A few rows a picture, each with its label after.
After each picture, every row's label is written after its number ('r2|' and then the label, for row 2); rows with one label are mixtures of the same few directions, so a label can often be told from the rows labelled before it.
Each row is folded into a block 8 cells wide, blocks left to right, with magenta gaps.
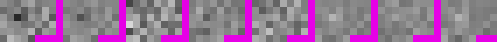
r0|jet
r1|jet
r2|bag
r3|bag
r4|bag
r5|jet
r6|jet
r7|jet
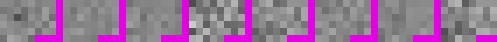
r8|jet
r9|bag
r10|bag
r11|bag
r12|jet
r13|bag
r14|jet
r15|jet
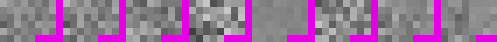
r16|bag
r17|bag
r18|jet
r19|jet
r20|jet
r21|bag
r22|bag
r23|jet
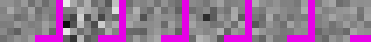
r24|bag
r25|bag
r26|bag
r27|jet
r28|bag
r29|jet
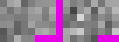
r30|jet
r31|bag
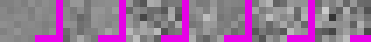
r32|bag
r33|jet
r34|jet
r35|jet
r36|jet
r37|bag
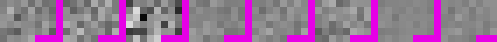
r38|bag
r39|bag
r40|bag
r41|jet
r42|bag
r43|jet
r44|bag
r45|bag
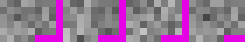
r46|jet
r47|jet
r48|bag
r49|jet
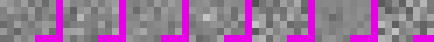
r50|bag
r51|bag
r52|bag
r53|jet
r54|bag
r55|jet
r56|bag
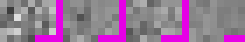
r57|bag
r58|jet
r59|jet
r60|jet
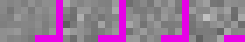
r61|bag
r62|bag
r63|bag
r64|jet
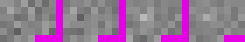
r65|bag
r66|bag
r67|jet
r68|jet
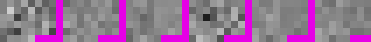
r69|bag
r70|bag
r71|jet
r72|jet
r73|jet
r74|jet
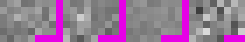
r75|jet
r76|jet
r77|jet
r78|bag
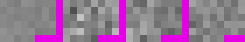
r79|jet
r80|bag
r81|jet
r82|bag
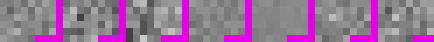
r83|bag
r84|bag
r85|jet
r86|bag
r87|jet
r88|jet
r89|bag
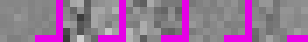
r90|jet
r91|jet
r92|jet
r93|bag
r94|jet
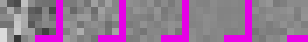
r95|jet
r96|bag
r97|bag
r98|jet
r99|jet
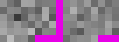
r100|jet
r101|bag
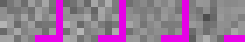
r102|bag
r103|bag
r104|bag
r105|jet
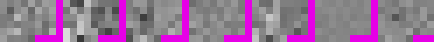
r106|bag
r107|jet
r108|jet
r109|bag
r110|jet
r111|bag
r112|jet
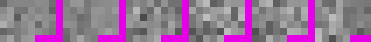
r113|bag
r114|jet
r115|bag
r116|jet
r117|jet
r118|jet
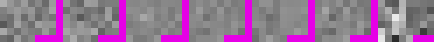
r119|bag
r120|jet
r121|jet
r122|bag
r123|jet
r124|bag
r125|jet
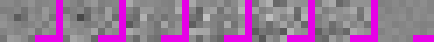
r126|jet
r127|jet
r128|bag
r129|bag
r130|jet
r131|jet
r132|bag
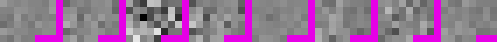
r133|bag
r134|bag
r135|jet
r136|bag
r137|jet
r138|jet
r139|bag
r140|jet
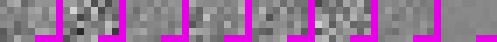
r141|jet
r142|bag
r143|bag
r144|bag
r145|bag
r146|bag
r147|bag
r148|jet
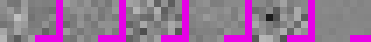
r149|jet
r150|bag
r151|bag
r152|jet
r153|jet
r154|bag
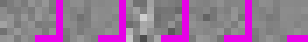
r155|bag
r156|jet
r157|jet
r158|jet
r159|jet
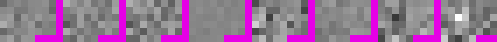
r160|bag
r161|bag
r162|bag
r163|bag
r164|bag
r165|jet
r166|jet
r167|jet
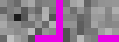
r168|jet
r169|jet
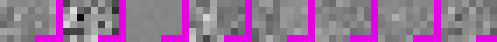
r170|bag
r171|bag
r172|bag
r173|jet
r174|jet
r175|jet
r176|jet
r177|bag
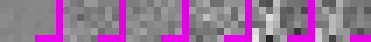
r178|bag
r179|jet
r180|bag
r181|jet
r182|jet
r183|jet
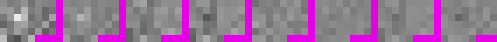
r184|jet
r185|jet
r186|jet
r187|jet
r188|bag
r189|bag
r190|jet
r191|jet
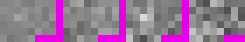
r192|jet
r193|jet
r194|jet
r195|jet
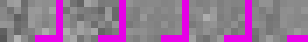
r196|jet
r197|jet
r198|bag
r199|jet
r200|jet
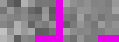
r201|jet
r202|bag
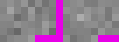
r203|bag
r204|jet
